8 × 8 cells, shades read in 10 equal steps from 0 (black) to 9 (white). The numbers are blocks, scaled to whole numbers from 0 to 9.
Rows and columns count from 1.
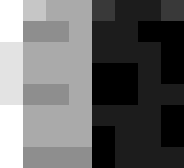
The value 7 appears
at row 1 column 2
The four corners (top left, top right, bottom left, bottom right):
9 2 9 1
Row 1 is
9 7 6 6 2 1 1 2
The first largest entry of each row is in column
1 1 1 1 1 1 1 1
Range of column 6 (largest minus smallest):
1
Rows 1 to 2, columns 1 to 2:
9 7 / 9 5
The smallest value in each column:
8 5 5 5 0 0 0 0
